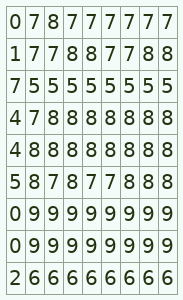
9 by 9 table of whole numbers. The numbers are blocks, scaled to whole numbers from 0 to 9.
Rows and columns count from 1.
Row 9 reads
2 6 6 6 6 6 6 6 6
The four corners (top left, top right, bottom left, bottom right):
0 7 2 6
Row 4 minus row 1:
4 0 0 1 1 1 1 1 1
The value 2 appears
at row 9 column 1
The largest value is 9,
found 16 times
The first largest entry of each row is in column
3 4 1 3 2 2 2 2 2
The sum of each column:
23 66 67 68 67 66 67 68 68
